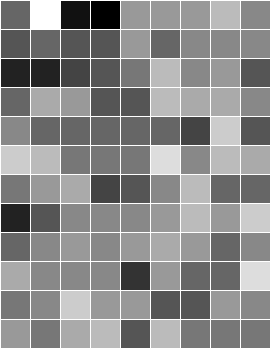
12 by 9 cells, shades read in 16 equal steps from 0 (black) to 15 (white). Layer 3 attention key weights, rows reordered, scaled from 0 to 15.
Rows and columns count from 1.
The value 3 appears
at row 10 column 5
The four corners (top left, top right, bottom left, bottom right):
6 8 9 7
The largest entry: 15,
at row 1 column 2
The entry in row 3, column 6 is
11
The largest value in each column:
12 15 12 11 9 13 11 12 13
